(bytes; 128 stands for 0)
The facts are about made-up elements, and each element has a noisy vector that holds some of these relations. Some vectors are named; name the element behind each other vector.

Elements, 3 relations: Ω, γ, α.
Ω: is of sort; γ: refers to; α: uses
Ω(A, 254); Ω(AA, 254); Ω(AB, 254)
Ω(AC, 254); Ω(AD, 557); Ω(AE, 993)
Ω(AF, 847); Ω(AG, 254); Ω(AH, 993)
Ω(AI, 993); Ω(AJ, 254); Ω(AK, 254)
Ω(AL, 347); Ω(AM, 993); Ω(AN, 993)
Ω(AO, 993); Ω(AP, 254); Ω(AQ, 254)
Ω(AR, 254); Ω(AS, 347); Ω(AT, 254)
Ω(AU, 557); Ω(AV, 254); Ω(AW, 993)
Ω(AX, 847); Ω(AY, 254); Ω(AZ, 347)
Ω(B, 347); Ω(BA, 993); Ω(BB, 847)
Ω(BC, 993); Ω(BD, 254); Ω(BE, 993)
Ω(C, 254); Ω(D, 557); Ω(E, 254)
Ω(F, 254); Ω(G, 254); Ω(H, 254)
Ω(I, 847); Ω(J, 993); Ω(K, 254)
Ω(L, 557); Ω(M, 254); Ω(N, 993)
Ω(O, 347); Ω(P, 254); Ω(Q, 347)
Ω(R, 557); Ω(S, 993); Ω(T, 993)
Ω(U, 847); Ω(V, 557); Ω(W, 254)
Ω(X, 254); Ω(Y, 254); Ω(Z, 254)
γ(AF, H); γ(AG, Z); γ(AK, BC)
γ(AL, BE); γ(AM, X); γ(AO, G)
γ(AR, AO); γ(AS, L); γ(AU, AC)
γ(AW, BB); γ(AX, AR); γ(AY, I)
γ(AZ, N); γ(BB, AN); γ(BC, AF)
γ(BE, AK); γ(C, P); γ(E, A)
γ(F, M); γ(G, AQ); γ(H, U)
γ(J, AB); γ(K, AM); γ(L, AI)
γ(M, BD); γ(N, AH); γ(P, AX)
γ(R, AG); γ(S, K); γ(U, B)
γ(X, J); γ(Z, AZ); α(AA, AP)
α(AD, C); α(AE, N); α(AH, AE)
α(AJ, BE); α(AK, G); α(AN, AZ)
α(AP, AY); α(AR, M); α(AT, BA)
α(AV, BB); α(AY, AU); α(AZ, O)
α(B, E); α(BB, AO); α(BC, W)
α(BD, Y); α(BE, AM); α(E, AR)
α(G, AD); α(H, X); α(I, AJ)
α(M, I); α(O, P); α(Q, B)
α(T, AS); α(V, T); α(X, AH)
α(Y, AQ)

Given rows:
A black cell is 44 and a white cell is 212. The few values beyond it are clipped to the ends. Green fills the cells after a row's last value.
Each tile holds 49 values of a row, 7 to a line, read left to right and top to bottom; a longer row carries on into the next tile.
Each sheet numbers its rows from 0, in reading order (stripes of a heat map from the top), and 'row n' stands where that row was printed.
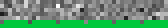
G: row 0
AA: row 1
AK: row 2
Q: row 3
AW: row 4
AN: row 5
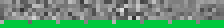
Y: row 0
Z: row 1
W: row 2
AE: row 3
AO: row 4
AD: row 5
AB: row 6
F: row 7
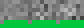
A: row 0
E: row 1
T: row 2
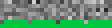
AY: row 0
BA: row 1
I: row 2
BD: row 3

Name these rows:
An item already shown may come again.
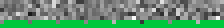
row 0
O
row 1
G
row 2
AH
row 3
AI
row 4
J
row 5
AM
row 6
AR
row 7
J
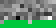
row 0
AS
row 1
J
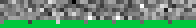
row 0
AD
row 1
AM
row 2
P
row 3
AZ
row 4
AZ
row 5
AK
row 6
K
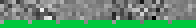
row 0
C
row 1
X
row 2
R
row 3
AL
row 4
L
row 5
BB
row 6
AL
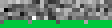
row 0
M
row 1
N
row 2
K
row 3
BD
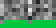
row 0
AF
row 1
H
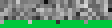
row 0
AV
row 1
AX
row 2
BE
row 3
BC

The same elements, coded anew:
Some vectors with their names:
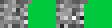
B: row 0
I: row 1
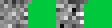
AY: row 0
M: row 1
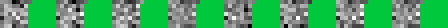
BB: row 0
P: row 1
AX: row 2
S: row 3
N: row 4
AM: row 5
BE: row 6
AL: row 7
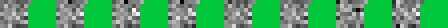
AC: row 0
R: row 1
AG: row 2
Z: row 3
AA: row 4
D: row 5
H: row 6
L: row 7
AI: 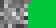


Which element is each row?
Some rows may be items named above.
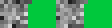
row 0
AN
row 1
AW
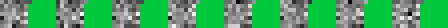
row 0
AN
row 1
AS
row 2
O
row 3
BC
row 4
C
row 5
K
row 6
Z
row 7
AR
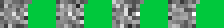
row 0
AI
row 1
AV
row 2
BD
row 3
AF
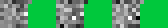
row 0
F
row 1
AM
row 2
J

